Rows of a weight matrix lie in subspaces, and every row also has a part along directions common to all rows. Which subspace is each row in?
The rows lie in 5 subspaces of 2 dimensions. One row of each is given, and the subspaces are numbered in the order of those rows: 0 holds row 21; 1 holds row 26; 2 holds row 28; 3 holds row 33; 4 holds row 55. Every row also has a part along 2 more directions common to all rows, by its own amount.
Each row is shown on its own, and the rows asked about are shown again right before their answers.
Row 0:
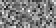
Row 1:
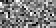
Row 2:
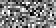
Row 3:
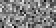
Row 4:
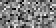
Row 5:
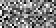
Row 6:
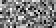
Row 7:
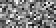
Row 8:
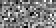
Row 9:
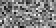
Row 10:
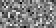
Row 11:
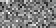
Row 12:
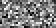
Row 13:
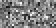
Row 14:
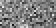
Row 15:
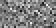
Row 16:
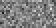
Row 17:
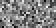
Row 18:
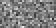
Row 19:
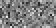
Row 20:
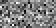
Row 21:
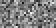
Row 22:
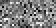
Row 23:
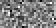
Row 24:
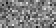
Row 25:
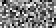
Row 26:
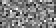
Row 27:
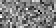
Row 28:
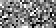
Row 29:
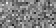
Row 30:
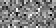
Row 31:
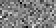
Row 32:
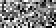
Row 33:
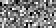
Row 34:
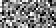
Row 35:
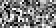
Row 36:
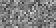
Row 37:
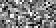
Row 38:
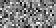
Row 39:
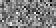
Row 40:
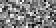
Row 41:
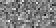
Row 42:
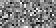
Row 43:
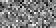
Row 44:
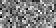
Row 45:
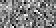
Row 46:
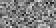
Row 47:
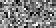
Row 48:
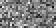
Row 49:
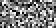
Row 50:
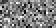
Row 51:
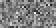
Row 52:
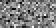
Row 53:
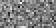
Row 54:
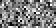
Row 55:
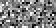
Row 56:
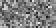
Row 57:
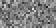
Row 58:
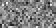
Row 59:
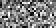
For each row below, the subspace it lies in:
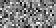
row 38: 2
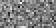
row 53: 1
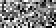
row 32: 3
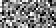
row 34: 4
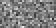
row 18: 1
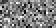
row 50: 2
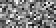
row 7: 0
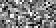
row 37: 0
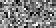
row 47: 3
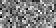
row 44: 2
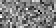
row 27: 2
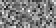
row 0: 1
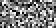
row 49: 1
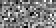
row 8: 3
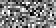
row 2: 1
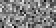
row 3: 0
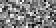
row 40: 0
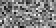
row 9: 1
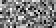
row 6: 2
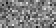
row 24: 4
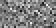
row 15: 4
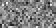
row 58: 4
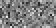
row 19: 0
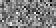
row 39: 4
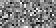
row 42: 2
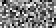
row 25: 1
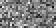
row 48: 2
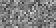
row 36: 0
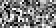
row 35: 3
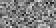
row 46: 0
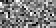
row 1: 3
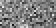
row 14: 2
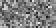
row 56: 0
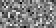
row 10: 1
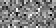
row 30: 3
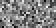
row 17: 0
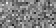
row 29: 4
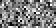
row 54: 4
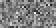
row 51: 4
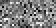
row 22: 2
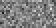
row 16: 1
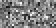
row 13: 4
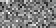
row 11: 3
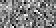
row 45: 4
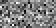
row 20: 2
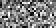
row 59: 0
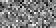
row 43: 3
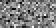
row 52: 3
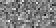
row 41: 3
